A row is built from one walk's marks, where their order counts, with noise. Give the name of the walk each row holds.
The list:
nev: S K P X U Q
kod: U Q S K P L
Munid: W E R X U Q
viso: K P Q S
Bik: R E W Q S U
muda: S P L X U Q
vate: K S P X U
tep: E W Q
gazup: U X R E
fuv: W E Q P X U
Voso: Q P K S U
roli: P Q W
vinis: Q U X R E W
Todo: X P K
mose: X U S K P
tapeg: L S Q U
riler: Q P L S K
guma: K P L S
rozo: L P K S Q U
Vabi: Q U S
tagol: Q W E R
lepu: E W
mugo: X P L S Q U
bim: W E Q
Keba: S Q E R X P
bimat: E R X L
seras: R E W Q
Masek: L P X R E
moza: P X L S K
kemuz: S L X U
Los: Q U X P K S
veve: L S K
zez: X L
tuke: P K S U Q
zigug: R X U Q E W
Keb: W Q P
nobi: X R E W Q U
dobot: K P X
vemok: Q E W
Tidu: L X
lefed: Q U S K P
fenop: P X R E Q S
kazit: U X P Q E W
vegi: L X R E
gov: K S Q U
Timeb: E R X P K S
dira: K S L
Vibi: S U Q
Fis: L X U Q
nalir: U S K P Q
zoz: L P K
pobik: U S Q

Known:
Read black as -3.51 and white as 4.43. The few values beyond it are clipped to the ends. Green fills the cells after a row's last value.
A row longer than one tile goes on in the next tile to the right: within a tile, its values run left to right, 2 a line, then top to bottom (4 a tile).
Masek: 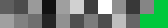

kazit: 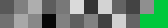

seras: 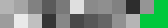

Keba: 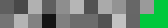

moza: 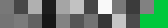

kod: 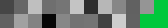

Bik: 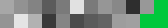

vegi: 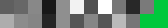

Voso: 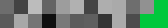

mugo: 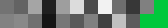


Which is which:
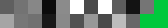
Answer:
zez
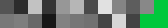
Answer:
muda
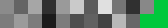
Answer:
fenop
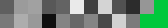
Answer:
gazup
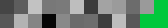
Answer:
lefed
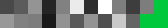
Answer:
Fis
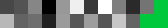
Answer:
Tidu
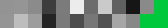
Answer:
nobi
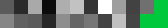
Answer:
zoz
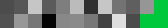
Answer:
nalir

